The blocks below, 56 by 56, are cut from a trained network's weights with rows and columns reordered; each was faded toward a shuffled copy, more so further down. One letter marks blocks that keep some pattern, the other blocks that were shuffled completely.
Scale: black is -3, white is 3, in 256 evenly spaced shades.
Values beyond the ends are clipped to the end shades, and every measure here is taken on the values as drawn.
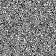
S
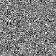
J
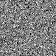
S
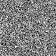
S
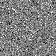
S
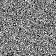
S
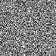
J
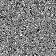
S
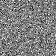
S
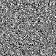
J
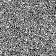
S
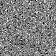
S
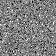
S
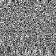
J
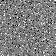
S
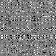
J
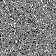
S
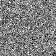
S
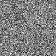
J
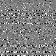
J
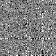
J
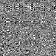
J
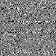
J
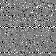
J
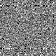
J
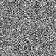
J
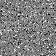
S
